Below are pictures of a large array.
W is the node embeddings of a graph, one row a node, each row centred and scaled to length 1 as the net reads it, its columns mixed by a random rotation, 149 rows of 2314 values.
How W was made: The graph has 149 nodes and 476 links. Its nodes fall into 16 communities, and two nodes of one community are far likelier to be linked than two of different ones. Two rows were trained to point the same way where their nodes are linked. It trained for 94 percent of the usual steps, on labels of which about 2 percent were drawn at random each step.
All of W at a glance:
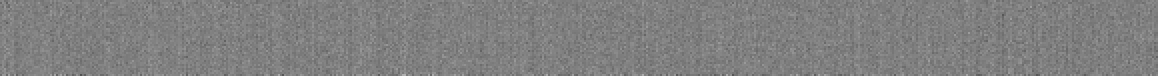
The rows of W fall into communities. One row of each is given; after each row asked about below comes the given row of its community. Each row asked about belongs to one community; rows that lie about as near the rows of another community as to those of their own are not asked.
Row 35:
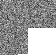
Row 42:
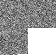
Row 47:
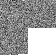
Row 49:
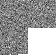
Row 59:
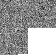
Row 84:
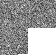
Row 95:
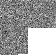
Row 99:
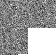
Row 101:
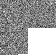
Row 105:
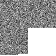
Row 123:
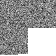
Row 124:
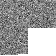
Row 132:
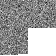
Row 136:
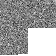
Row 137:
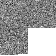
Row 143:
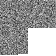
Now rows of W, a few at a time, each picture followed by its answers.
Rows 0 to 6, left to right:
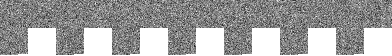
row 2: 132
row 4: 101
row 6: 99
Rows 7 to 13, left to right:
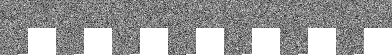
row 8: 49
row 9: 123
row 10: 59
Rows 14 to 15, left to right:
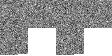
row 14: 35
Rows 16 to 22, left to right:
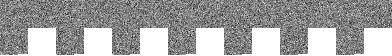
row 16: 137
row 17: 95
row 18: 137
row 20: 84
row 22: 136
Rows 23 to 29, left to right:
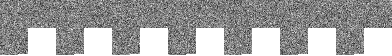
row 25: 123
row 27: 47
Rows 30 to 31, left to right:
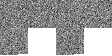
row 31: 105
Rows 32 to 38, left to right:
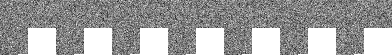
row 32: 124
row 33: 143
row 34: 35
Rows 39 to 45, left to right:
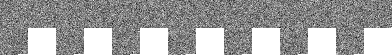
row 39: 105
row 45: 137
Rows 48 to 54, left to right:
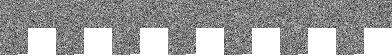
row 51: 123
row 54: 143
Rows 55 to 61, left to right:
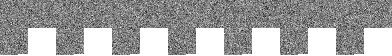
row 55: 47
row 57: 84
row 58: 124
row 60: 59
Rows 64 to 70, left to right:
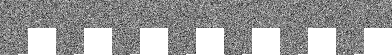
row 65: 35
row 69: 49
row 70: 59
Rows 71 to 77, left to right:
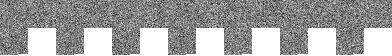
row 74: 49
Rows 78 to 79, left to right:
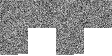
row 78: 95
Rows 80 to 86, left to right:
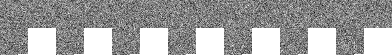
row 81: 84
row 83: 42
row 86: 137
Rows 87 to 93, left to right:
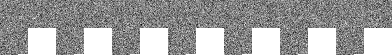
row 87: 59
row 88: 124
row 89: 124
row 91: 143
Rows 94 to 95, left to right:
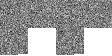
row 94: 59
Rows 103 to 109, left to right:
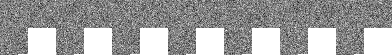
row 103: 49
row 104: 143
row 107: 99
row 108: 143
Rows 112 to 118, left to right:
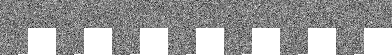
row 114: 137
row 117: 49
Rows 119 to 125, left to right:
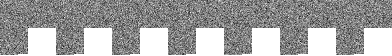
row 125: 124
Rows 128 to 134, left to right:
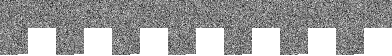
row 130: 136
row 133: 35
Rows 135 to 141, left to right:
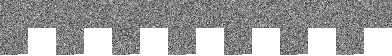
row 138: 42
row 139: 35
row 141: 47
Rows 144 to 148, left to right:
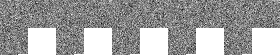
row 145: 136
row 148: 101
